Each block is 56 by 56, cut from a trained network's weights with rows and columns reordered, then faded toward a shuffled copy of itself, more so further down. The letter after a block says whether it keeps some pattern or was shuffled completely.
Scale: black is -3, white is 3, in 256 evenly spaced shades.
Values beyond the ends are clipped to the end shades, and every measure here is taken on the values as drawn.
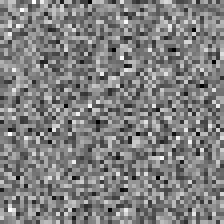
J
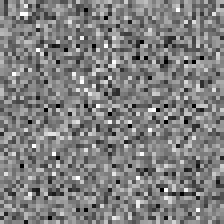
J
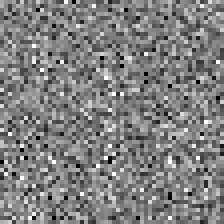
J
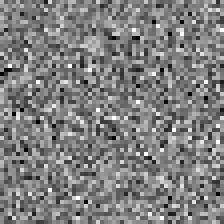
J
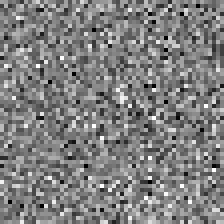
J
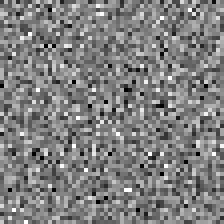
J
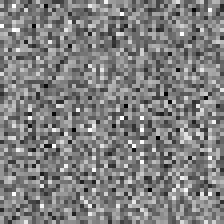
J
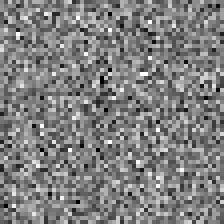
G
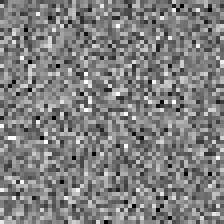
G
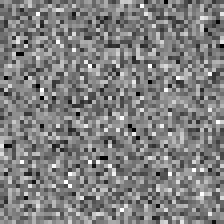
G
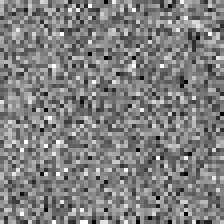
J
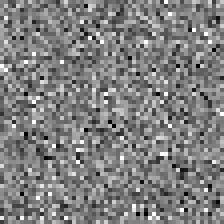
G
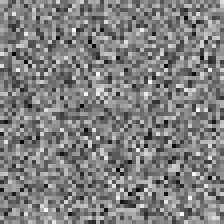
G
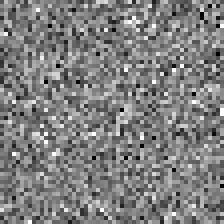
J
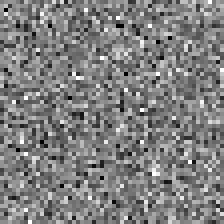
G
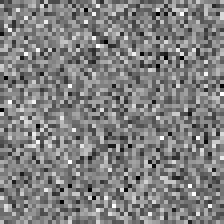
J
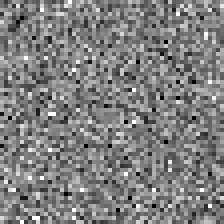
G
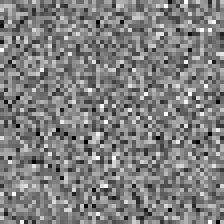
G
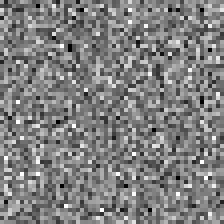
J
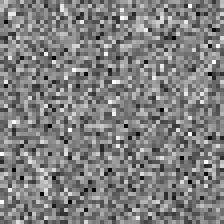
G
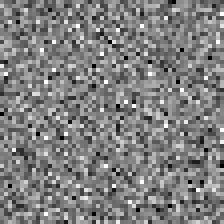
G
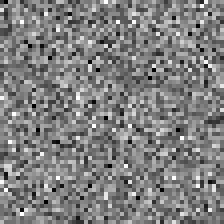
G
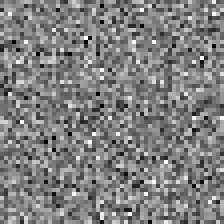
G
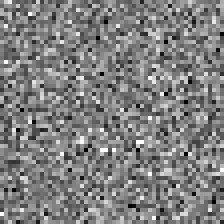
G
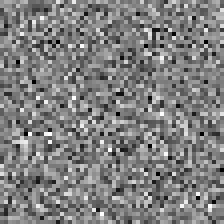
J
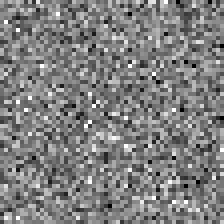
J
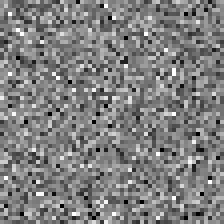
J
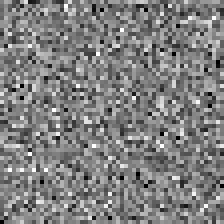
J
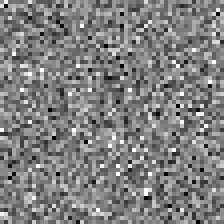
G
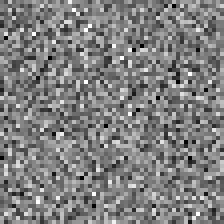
G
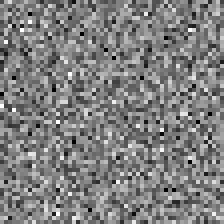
J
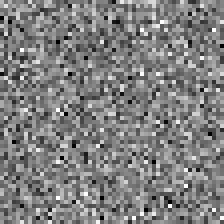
G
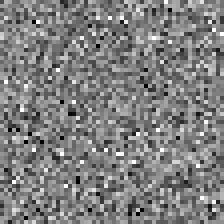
G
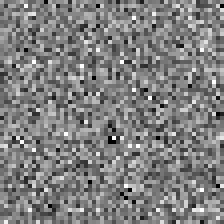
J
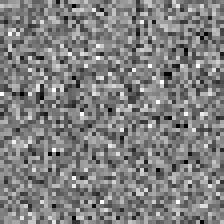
J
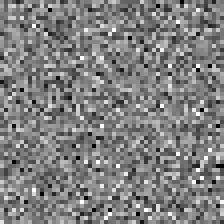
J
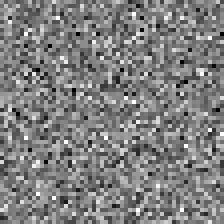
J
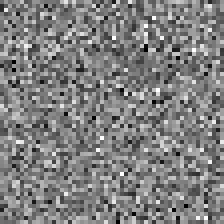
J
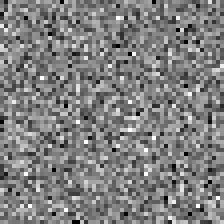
G
